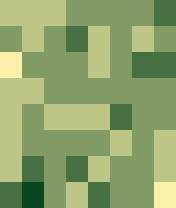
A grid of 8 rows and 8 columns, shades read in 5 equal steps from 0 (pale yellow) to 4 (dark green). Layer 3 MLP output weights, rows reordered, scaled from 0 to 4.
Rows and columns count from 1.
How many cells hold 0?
2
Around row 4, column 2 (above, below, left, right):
2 2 1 2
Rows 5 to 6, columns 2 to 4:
2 1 1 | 2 2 2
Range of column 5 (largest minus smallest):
2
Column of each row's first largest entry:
8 4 7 3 6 2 2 2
